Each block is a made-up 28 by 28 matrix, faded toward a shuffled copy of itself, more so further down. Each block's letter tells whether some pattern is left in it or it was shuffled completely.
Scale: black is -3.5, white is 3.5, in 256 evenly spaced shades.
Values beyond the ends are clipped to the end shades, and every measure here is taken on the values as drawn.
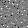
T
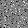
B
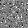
B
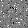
T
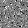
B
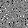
T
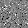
T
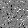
T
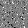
B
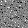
T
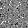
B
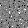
B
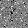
B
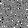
T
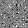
B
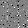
B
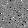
T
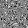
B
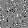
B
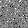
T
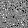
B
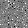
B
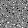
T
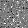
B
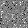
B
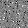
B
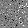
T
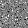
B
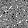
B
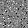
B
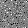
T
